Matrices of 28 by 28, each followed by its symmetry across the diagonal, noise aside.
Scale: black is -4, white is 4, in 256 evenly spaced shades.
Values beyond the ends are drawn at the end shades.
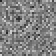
symmetric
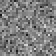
symmetric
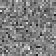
neither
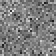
symmetric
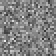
neither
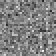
neither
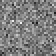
neither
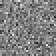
neither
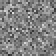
symmetric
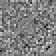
symmetric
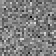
neither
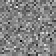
neither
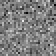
neither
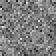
symmetric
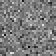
neither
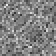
symmetric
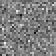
neither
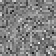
symmetric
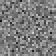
symmetric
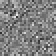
symmetric
